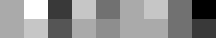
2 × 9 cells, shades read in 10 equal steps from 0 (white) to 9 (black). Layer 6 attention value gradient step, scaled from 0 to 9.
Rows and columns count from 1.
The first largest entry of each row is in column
9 9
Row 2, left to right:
3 2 6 3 4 3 3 5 7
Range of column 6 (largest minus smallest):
0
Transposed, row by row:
3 3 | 0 2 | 7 6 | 2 3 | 5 4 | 3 3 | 2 3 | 5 5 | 9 7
